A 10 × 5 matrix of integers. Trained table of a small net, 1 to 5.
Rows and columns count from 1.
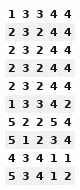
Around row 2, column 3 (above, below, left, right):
3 2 3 4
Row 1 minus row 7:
-4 1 1 -1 0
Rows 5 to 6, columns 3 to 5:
2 4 4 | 3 4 2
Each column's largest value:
5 3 4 5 4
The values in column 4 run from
1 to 5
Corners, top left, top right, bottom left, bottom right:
1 4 5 2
